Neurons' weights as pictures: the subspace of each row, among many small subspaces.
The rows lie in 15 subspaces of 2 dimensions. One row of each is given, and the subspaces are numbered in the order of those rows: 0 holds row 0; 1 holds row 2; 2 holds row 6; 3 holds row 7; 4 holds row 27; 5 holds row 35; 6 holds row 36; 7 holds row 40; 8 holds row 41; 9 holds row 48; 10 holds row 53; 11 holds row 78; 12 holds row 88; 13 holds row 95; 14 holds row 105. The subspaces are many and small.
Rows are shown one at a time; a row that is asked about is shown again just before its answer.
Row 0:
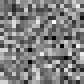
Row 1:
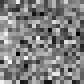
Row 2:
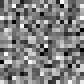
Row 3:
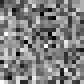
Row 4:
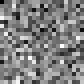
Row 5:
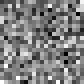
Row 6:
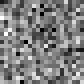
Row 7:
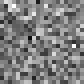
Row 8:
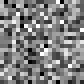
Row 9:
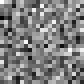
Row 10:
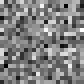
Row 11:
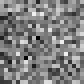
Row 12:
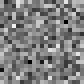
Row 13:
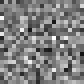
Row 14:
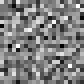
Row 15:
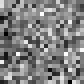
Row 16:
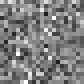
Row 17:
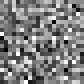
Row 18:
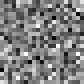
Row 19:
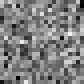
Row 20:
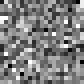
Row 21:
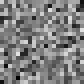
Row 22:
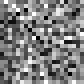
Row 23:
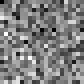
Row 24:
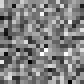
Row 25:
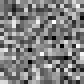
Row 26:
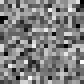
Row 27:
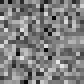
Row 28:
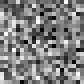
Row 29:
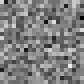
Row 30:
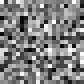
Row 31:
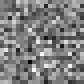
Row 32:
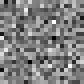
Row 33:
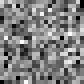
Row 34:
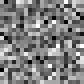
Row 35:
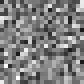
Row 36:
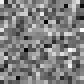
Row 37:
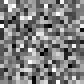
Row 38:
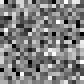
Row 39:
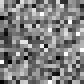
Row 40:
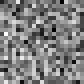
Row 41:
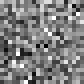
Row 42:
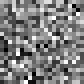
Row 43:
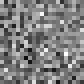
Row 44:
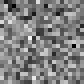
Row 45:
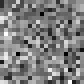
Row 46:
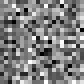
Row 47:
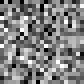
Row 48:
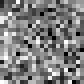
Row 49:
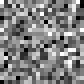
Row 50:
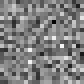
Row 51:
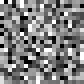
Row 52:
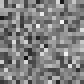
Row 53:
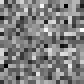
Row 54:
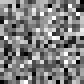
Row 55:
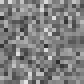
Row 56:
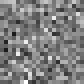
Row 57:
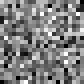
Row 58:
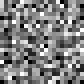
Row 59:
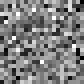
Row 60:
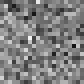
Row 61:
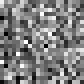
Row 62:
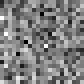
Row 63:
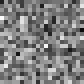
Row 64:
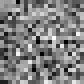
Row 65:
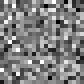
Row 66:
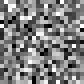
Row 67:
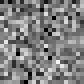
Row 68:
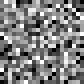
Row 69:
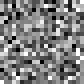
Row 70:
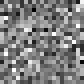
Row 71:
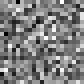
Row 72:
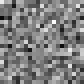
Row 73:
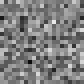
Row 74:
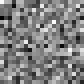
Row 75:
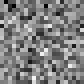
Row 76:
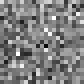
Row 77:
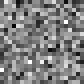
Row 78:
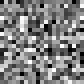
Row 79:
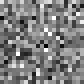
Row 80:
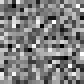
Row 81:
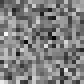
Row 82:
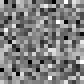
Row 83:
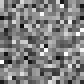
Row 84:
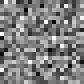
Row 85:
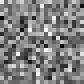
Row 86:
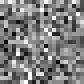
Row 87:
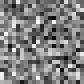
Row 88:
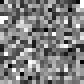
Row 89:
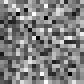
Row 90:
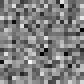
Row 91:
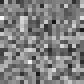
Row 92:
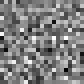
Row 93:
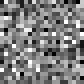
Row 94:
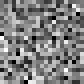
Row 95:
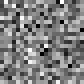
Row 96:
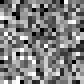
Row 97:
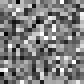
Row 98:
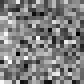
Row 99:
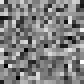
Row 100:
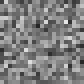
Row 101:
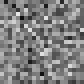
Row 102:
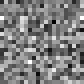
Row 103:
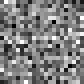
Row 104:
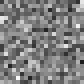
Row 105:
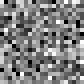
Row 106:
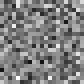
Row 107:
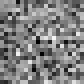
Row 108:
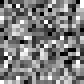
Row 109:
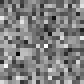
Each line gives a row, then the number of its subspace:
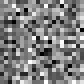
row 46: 1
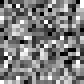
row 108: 6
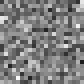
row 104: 12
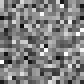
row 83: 1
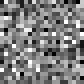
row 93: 14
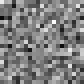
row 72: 2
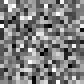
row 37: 3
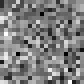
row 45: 9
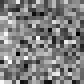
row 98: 1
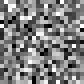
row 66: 3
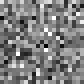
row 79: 8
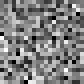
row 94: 8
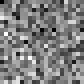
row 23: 7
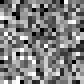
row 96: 7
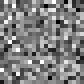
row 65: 14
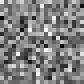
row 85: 8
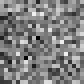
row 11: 13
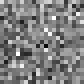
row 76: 8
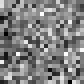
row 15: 9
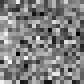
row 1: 1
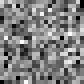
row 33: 6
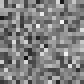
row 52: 13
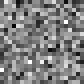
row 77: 12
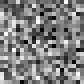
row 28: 2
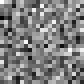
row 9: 2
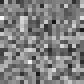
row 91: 11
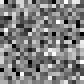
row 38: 14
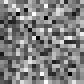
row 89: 13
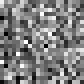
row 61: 0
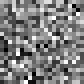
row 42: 8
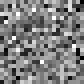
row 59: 14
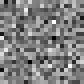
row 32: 10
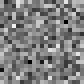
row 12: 12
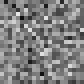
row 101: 13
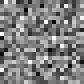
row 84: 10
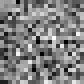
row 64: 9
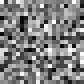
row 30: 11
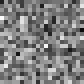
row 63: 11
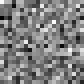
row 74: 2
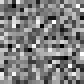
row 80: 2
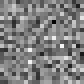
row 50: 0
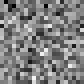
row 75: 3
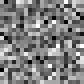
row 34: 5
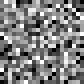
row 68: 5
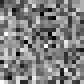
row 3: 0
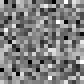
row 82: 14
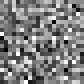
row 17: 8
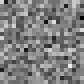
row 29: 6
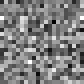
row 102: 11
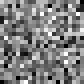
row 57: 10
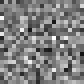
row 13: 8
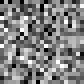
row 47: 4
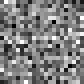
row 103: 6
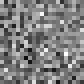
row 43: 3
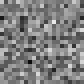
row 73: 11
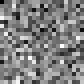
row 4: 7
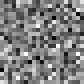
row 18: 5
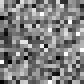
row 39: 1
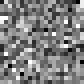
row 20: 12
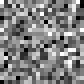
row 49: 6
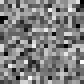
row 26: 12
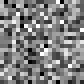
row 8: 13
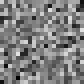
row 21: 5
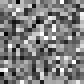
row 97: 7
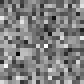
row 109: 11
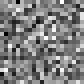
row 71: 7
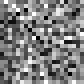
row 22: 13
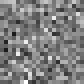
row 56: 4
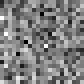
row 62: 0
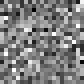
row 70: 14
